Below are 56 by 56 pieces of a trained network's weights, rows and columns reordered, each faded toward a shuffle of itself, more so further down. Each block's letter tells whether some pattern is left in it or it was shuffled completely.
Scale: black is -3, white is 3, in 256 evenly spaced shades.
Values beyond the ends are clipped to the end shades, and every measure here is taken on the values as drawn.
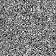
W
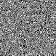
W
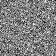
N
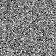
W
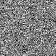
W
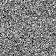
N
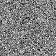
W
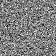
N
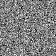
N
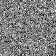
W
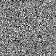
W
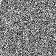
N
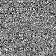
W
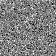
N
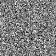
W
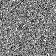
N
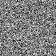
N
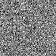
W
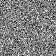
N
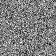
N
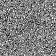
N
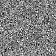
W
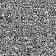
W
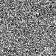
W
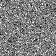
N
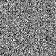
W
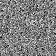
N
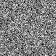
N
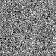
W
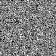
W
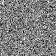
N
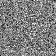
N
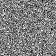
N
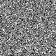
N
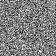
N
